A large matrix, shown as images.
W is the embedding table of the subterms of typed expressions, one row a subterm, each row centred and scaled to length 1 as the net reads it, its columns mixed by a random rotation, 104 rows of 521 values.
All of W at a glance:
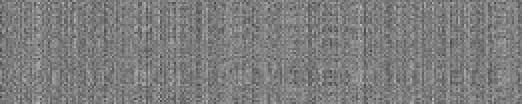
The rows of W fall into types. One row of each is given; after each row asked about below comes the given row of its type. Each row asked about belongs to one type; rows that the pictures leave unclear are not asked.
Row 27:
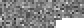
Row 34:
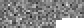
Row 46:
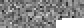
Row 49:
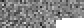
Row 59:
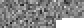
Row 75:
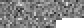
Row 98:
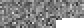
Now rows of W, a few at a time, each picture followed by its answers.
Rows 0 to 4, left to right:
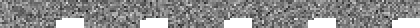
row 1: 46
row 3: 34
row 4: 59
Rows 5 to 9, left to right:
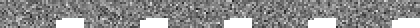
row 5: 34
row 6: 75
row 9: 27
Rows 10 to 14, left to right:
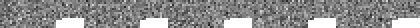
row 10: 34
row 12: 49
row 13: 46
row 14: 27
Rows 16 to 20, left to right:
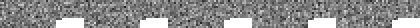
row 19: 46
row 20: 46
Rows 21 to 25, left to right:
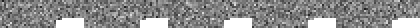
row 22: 46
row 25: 59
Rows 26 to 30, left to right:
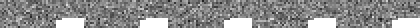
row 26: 34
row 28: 98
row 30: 27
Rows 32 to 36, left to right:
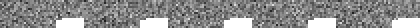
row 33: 98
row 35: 75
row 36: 49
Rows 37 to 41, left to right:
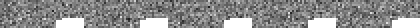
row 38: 27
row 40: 59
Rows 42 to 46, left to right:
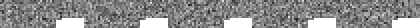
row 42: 46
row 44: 59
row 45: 27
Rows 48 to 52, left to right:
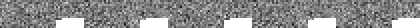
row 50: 59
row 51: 49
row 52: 98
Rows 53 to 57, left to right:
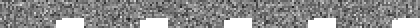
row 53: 75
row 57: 49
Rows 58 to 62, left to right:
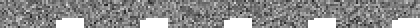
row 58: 34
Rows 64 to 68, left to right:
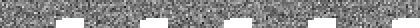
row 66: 98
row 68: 49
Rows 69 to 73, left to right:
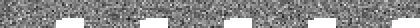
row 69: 34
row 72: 34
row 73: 27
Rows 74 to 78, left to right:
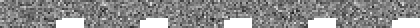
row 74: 27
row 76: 27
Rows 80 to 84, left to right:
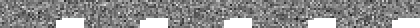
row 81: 75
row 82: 27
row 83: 27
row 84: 34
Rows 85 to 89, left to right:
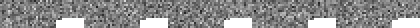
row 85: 46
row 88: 46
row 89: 34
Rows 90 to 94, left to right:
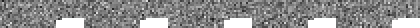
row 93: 98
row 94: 49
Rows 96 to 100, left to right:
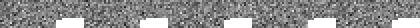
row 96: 34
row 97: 49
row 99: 98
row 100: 34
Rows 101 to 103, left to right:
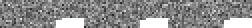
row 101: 27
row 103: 75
